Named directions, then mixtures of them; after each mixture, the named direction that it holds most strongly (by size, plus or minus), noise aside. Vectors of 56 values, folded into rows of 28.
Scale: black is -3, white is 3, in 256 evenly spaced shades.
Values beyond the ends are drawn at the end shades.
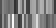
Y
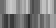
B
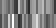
Y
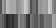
B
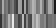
Y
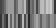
Y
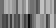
B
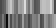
B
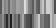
B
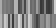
Y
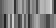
Y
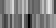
B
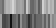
B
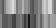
B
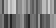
B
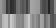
B
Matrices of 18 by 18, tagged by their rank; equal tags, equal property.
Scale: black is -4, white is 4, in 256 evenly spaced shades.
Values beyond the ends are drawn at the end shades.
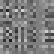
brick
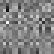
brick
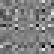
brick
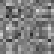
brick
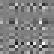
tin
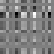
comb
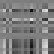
comb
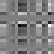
comb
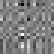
tin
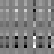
comb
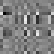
tin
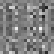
brick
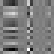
comb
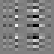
comb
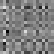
tin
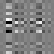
comb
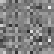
brick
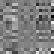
tin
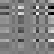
comb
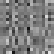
brick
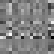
tin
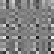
tin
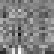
brick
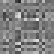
tin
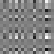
comb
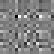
tin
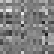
brick
